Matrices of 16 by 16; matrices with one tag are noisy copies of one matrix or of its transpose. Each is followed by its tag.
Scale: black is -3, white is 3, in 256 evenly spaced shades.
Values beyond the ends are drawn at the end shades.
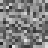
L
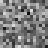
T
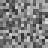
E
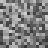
T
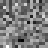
E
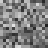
T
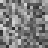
T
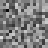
E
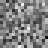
E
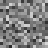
L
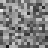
T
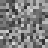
E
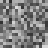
L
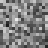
T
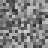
E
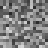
E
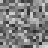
L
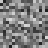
L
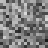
T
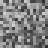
T
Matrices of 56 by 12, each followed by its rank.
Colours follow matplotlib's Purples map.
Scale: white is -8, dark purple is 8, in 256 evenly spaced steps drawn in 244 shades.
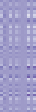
one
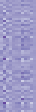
two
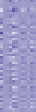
two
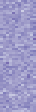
full rank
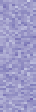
full rank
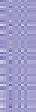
one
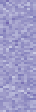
full rank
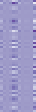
one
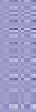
one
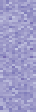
full rank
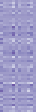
two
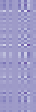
one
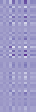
one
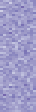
full rank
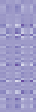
one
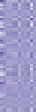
two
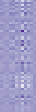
two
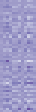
two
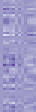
two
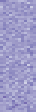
full rank
